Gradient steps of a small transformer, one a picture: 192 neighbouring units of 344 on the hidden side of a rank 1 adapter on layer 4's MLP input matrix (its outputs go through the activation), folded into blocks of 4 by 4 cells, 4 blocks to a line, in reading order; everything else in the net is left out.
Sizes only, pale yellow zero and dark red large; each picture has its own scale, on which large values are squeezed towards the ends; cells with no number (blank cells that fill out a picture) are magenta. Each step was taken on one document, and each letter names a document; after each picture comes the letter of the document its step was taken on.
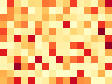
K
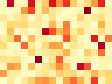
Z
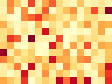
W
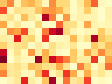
Z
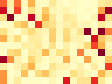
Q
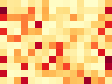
Q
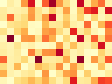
Z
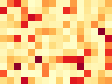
K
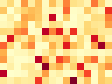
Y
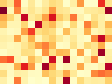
Q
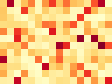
Z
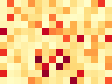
Y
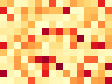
Y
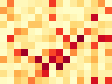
Y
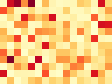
K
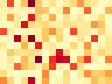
K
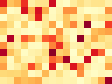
W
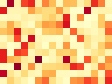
Z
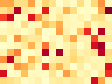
Q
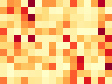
K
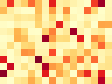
Y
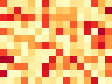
Q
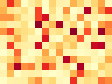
Y
